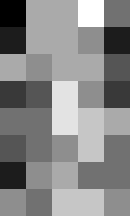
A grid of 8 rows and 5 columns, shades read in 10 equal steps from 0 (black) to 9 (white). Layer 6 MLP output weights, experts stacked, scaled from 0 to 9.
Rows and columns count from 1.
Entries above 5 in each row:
3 2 3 1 3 1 1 2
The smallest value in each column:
0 3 5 4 1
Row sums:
25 19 26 20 29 23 20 28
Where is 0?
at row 1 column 1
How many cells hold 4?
8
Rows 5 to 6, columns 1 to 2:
4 4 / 3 4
